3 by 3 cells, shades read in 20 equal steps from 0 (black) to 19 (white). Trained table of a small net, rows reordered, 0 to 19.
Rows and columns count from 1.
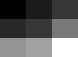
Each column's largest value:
11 12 19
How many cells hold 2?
1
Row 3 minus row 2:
8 8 10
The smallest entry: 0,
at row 1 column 1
